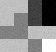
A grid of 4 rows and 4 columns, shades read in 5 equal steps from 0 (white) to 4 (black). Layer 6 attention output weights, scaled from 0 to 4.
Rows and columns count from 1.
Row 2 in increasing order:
1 2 3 4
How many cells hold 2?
4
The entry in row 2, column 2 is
2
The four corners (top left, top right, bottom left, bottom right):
1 4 1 0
